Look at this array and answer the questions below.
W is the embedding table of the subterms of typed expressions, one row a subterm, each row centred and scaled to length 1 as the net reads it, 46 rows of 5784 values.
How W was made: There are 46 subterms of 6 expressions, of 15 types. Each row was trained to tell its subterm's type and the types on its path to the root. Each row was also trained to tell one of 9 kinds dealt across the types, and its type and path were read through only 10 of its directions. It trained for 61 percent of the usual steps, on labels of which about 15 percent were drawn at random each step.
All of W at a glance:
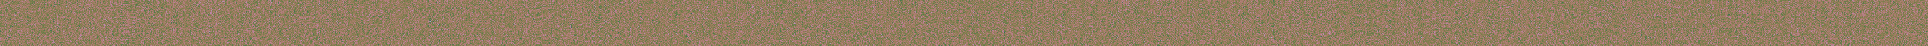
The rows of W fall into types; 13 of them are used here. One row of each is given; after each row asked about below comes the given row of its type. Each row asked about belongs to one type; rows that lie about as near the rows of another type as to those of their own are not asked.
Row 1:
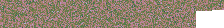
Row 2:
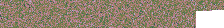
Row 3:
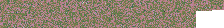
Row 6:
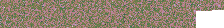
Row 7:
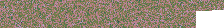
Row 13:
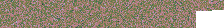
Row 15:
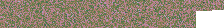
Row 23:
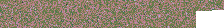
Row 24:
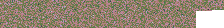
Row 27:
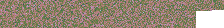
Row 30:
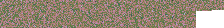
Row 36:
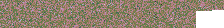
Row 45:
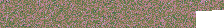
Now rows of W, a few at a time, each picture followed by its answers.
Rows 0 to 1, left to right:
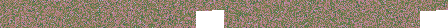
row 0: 30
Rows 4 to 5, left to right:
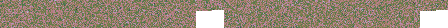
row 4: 30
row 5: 1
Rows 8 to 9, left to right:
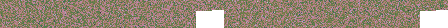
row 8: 13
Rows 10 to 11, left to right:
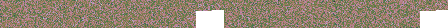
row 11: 24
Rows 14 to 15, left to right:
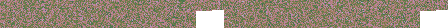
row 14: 15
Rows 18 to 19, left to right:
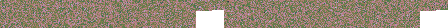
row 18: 7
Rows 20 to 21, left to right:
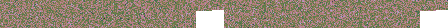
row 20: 3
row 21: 6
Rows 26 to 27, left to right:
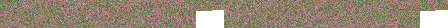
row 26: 23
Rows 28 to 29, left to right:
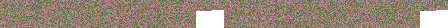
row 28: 6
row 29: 1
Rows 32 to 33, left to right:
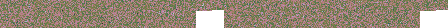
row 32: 30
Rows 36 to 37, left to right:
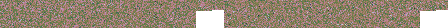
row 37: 15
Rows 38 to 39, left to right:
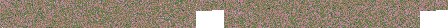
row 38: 1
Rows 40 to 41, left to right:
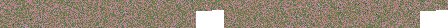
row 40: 2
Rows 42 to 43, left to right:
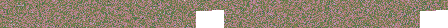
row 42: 2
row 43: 2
